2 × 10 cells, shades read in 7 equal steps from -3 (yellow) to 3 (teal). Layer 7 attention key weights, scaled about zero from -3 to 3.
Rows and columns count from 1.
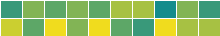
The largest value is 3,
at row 1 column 8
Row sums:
7 -9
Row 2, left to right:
-2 1 -3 0 -3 1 2 -3 -1 -1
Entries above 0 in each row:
5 3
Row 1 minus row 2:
4 -1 4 0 4 -2 -3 6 1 3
